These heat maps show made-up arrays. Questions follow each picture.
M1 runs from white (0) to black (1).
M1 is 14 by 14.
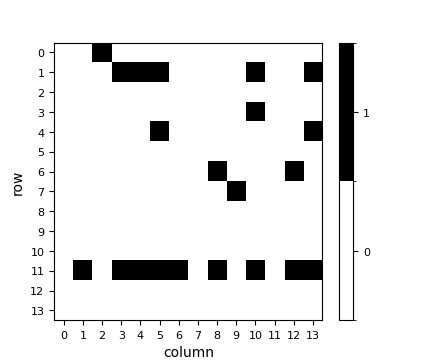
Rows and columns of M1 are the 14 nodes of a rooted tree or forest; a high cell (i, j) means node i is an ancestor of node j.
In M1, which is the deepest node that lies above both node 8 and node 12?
6
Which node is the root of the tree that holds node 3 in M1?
11
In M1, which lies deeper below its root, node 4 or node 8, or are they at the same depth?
the same depth
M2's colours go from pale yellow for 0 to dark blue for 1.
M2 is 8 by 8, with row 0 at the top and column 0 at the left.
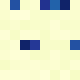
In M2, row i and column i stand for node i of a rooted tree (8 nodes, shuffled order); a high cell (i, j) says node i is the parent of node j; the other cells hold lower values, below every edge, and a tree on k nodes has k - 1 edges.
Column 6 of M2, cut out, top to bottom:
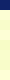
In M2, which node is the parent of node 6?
0
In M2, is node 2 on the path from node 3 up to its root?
no
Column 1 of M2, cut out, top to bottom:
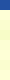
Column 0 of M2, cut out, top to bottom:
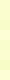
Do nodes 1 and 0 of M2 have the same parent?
no
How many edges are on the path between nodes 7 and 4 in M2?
1
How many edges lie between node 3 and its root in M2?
2
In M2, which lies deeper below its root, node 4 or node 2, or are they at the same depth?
node 2
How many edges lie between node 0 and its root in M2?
0
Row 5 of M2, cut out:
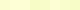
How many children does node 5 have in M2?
0
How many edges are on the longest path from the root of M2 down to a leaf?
2
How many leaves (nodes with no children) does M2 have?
6
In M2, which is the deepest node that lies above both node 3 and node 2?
4
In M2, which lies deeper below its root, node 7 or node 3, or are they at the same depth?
the same depth
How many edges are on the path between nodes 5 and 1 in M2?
2
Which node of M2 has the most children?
0
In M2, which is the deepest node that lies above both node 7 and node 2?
4
